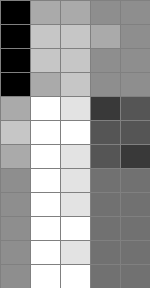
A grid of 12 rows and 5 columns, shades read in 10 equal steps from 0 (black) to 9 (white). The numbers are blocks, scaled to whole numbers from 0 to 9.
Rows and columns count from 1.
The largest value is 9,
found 11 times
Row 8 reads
5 9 8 4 4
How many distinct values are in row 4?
4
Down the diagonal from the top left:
0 7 7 5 3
